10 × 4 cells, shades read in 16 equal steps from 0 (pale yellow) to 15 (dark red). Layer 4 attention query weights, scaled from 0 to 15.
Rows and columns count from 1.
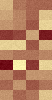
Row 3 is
6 7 10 2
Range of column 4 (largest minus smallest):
12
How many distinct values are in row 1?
3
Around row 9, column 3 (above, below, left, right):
6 8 6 8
